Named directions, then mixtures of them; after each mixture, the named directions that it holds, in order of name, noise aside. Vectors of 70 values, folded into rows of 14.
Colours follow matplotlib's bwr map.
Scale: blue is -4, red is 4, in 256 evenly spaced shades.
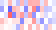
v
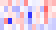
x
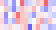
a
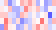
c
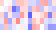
a, c, x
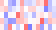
a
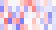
c, v, x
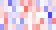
c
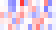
a, c, v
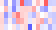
a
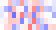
v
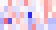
x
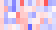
a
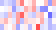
a, c, v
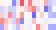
a, c, v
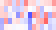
c, x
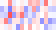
v, x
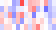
a, c, v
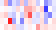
c, x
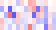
v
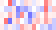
v, x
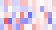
c, v, x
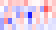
x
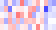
a, v, x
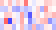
x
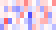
c, x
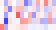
a, c, x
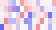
a, c, x
